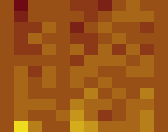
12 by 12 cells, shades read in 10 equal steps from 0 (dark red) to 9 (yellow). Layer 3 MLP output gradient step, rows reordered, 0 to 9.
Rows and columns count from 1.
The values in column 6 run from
1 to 7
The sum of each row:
30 36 33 35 35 39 41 40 42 45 44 56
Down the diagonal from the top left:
3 1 2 3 3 2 4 4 4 4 5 3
